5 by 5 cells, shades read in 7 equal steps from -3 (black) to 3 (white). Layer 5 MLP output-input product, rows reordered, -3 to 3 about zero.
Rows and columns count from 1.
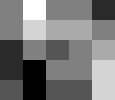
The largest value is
3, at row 1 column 2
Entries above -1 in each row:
4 5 3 3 1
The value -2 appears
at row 1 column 5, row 3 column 1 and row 4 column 1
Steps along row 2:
up down same down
